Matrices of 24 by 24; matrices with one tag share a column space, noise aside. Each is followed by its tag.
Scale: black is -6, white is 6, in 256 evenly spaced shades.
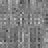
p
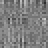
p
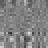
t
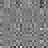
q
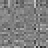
q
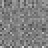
q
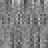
p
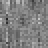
p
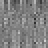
p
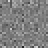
q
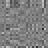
q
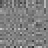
q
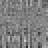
t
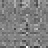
q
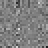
q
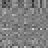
q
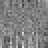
t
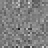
q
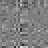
q
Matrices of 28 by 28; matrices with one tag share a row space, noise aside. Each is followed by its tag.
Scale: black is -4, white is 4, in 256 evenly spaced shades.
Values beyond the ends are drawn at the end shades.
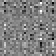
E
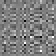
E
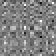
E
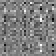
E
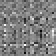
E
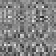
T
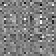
E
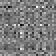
T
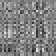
T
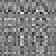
T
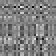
T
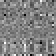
E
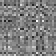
T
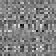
T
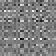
T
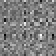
E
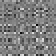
T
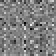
E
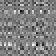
T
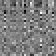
E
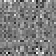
T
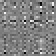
E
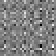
E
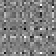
E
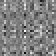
E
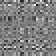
T
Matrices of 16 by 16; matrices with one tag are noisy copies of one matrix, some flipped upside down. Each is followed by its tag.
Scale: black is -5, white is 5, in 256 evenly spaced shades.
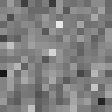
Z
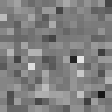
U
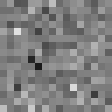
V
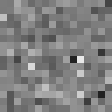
U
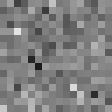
V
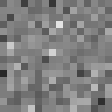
Z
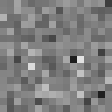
U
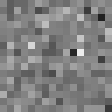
U
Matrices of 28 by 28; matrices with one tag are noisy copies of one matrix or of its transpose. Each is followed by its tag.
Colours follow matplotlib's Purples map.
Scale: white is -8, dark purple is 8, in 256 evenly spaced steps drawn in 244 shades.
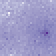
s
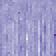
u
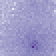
s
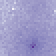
s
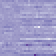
u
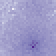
s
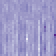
u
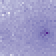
s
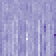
u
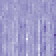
u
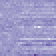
u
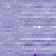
u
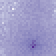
s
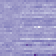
u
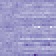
u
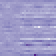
u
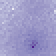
s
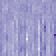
u
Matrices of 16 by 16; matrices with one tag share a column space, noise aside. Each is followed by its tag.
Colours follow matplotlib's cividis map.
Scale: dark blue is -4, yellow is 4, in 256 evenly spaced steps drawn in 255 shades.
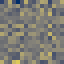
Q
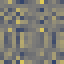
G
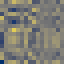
G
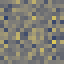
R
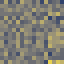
G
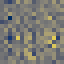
R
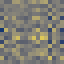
R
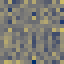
G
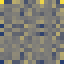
Q
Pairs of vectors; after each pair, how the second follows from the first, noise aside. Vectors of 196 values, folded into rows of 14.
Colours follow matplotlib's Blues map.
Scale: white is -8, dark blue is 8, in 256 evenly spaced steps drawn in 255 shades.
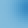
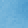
shrunk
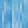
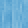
shrunk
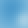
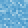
shuffled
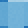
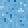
shuffled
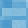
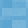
shrunk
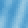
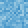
shuffled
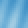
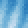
scaled up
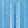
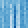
scaled up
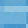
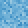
shuffled
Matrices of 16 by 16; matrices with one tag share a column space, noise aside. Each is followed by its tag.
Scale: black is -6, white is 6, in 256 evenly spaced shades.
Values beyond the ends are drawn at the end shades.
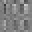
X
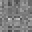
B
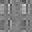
X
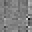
B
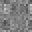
X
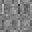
X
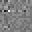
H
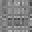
B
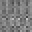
B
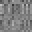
X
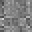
B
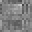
X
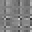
B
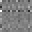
H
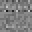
H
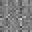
B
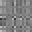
B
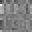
X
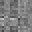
B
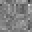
X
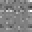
H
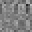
X
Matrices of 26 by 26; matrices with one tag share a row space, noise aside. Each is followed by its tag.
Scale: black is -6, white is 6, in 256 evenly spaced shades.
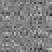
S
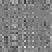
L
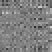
S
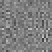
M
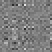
L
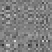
M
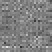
S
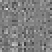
L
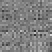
S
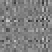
M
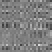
S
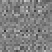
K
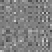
M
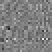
M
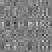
M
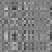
L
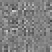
L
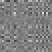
M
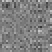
S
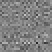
K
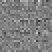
K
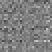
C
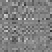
L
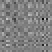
M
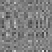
M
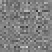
K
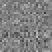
K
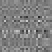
K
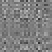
K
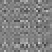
K
